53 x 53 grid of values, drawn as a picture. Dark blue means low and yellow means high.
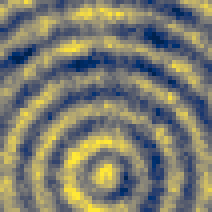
Rings spread out from the bottom middle. Overall the values sit about 50% of the way up the scale. No single row or column stands out from its neighbours. The top right is the ninth with the lowest average. The field is mottled with small blotches.
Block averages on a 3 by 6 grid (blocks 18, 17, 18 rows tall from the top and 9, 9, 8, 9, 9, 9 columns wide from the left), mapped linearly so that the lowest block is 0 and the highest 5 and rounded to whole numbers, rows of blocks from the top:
122202 | 222211 | 335312
